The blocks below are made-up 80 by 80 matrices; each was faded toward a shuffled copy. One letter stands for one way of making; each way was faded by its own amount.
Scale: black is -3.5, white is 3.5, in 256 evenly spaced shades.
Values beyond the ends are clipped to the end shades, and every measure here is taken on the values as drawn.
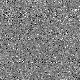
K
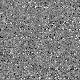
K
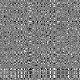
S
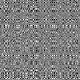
S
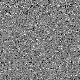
K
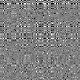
S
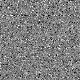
K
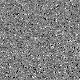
K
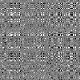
S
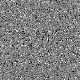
K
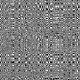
S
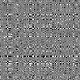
S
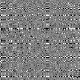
S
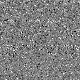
K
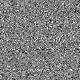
K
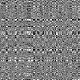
S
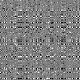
S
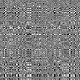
S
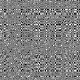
S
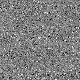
K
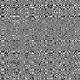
S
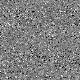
K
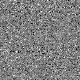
K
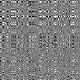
S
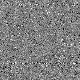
K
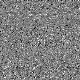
K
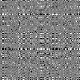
S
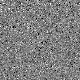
K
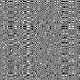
S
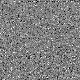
K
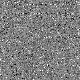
K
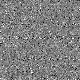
K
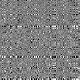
S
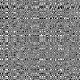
S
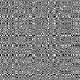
S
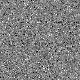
K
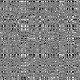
S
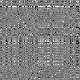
S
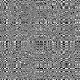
S
